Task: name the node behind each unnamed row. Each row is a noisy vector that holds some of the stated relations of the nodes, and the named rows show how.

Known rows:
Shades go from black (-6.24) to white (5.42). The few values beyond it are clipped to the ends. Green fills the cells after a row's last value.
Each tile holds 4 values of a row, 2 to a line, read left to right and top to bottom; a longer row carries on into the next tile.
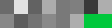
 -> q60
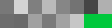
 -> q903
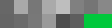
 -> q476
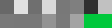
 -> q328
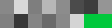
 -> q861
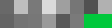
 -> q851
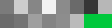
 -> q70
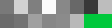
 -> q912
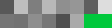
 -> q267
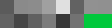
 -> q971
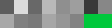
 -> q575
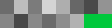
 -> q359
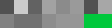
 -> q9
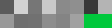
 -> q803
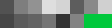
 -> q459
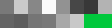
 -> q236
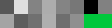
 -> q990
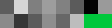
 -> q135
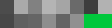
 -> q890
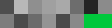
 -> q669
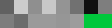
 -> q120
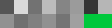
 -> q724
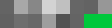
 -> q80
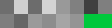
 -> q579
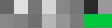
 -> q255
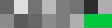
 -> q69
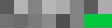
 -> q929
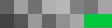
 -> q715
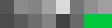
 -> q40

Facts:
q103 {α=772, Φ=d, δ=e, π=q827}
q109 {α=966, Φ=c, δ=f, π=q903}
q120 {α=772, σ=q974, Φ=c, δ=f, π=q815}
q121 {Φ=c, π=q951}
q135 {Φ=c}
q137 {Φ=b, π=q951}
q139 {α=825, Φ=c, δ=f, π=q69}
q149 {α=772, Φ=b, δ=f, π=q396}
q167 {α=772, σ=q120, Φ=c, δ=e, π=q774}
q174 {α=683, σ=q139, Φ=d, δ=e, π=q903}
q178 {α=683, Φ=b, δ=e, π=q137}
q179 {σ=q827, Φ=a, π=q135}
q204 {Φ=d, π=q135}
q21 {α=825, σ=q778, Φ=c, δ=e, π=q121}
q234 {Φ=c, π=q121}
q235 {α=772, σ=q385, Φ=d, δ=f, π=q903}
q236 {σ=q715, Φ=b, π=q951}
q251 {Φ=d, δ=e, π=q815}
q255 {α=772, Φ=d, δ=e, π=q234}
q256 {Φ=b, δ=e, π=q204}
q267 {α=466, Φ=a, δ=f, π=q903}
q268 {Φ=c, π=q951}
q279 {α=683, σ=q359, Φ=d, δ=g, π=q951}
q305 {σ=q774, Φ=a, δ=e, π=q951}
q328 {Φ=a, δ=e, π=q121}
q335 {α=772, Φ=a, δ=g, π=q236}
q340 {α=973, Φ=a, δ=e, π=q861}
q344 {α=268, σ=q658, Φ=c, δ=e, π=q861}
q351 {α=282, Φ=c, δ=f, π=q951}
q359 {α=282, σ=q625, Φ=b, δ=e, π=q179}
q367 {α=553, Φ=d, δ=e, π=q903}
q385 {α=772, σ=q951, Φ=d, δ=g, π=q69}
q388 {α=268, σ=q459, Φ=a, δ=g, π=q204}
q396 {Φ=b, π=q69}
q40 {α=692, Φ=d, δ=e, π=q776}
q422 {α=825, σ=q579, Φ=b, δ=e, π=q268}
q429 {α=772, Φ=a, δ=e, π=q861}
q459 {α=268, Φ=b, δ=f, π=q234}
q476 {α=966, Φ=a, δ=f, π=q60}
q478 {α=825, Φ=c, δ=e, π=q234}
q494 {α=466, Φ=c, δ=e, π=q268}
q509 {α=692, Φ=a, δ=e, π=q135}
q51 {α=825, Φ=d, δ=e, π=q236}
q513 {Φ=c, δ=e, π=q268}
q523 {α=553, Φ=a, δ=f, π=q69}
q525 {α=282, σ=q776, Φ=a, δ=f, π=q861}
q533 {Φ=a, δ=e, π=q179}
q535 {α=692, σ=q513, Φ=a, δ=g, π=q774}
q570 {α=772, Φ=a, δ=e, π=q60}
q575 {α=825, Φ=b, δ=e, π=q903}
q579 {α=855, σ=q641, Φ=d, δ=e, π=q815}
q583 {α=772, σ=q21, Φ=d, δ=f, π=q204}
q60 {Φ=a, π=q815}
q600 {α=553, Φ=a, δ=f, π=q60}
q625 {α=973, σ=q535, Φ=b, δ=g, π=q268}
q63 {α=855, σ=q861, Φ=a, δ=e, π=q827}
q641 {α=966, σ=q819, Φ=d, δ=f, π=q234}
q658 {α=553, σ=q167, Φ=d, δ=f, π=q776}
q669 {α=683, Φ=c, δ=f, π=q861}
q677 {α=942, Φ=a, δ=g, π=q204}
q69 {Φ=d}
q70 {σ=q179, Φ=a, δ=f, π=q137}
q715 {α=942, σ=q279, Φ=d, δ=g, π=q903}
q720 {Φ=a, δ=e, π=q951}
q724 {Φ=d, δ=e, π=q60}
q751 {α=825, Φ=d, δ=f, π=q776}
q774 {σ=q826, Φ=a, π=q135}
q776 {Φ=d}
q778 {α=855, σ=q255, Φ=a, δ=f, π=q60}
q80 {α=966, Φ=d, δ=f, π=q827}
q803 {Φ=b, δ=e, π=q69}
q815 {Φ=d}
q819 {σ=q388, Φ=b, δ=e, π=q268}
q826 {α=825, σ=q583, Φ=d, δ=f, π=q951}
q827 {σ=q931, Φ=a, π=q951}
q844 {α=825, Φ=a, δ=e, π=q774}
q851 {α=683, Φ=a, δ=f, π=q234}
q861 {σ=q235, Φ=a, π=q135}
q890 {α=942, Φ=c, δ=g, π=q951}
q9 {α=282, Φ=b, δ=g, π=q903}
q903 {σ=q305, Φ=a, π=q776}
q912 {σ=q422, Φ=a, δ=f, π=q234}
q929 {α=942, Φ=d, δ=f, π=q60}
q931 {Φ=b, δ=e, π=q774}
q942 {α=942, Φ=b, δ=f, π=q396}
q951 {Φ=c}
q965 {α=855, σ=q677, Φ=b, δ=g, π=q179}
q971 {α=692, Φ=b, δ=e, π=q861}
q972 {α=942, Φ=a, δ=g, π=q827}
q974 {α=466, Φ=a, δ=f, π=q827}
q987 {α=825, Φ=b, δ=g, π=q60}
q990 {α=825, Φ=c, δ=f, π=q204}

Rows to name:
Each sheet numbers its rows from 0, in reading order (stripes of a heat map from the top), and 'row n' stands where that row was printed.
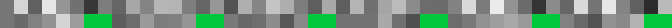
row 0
q625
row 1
q174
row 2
q942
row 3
q367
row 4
q63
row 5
q137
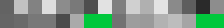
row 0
q974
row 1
q826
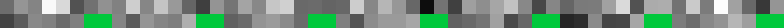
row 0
q641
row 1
q525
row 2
q658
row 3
q167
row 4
q109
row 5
q388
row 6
q422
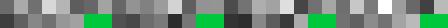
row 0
q279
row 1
q509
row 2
q344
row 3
q819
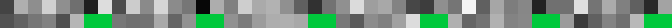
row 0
q494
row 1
q351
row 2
q583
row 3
q774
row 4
q340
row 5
q204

